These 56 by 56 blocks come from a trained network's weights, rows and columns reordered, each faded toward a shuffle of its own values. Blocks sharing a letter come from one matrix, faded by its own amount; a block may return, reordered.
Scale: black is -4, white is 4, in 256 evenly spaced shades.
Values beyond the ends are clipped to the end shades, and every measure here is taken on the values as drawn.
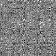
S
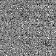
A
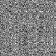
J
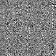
S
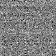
A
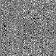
S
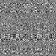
J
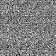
S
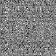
S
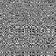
J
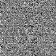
A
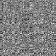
J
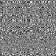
J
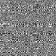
J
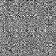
J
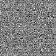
S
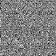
S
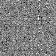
A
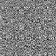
J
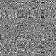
J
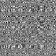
J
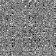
S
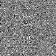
A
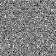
A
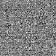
S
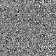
A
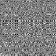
J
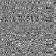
J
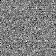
A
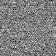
A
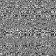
J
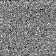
A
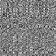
J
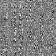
S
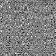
S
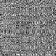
J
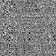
S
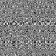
J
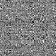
S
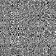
S
